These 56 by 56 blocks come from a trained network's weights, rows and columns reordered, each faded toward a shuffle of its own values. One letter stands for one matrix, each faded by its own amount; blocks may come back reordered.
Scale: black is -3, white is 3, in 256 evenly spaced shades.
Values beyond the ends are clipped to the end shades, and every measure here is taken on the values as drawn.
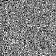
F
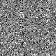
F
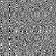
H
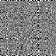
H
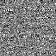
F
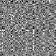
H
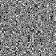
F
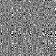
H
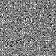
F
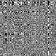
H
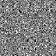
F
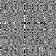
H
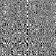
H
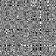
H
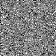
F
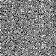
F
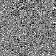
F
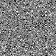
F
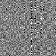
H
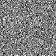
F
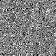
F
